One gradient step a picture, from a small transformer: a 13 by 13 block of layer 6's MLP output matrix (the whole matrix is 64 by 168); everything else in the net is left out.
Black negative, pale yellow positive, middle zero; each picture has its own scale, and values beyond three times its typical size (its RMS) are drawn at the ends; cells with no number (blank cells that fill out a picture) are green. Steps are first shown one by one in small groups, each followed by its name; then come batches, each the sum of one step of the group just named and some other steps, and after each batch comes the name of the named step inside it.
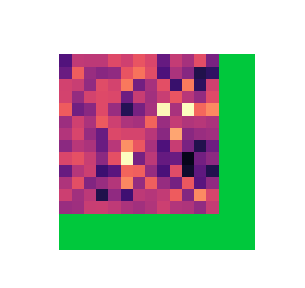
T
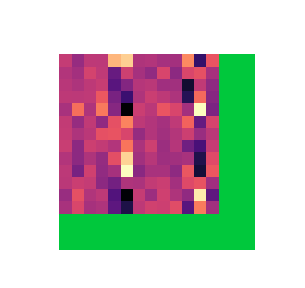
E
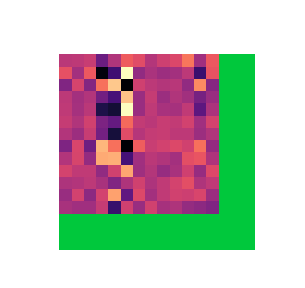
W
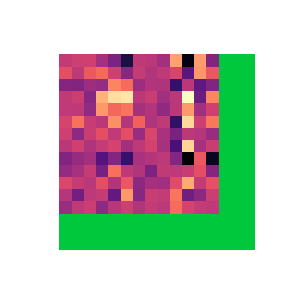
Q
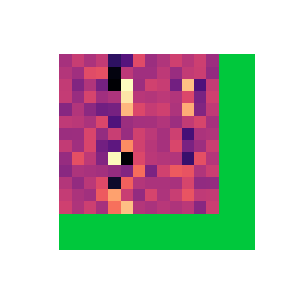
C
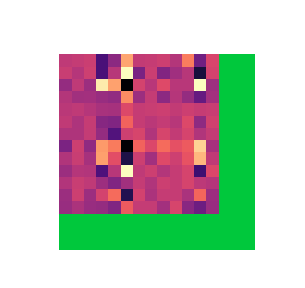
W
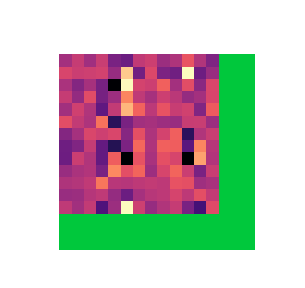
C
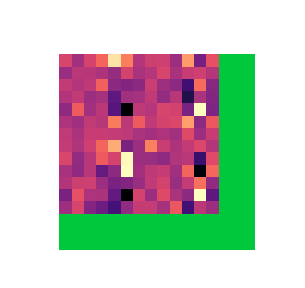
E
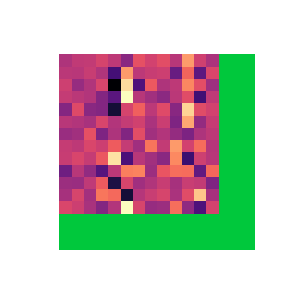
C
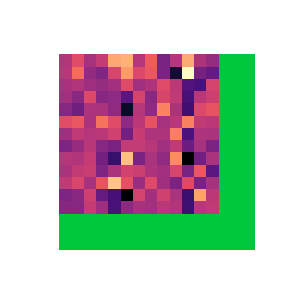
T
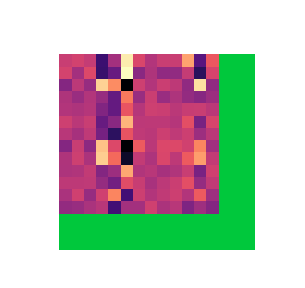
W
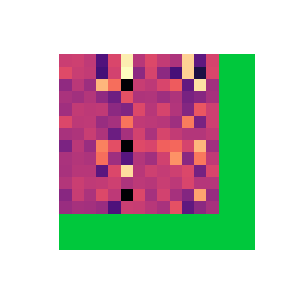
W
